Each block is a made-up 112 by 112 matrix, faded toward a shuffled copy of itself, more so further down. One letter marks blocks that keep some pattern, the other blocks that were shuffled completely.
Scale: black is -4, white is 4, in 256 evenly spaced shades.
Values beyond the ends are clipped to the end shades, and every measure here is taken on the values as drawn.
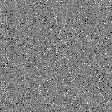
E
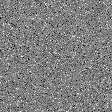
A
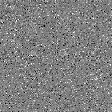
E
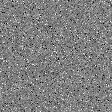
A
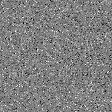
E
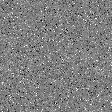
A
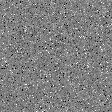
A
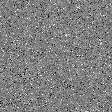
A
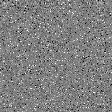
E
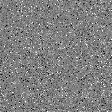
E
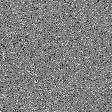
A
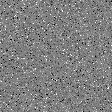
A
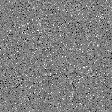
E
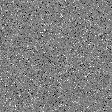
A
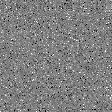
E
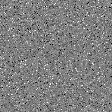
E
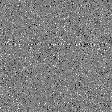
E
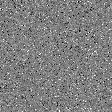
A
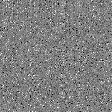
E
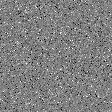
A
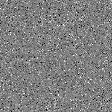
E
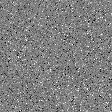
A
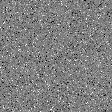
A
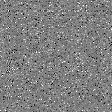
E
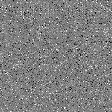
E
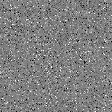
E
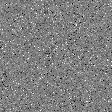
A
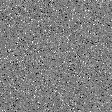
A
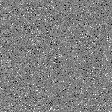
E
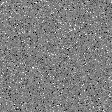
A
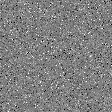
A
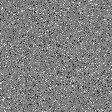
A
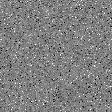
E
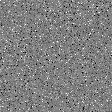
A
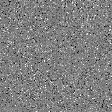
E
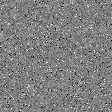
A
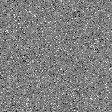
E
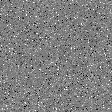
A
